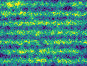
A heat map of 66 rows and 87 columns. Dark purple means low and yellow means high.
Slope: none. Average level on the scale: 50%. Seam: none. Grain: streaks across. Stripes: horizontal, repeating 7 times.
